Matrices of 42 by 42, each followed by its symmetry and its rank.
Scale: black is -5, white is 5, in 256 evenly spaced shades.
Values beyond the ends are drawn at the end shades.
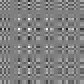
symmetric, rank one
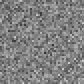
symmetric, full rank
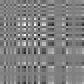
symmetric, rank one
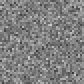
neither, full rank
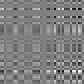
neither, rank one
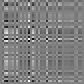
neither, rank one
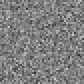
antisymmetric, full rank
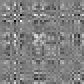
symmetric, rank three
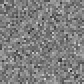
symmetric, full rank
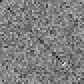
symmetric, full rank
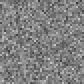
neither, full rank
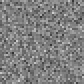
antisymmetric, full rank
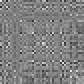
symmetric, rank three
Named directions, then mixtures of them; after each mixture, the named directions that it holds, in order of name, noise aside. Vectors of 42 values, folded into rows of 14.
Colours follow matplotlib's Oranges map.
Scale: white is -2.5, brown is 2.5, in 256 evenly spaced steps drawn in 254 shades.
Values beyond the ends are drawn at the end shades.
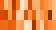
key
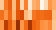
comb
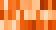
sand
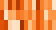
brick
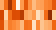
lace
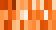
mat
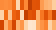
comb, sand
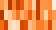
brick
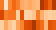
sand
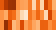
mat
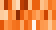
key, lace, sand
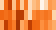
comb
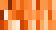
brick, lace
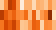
comb, key, lace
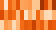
sand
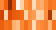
lace, mat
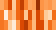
brick, key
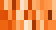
key
